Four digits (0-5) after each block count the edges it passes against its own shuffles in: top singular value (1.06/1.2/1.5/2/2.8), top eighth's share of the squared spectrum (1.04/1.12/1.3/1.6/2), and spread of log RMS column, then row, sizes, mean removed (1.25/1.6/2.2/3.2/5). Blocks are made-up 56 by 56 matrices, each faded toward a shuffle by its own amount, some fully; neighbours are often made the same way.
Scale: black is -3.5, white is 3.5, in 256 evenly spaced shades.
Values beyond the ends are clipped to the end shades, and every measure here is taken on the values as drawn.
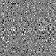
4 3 2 2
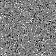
0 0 0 0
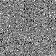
2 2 0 0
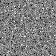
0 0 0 0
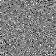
3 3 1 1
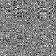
4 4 2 2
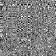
4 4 2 2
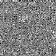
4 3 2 2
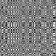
5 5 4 4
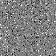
3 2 1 1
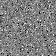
1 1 0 0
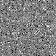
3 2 1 1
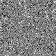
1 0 0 0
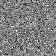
2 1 0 0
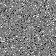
2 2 0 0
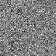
3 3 1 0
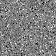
0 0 0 0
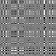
5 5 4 4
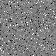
2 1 0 0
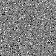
2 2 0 0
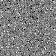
2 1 0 0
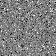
1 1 0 0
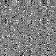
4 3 1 1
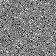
1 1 0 0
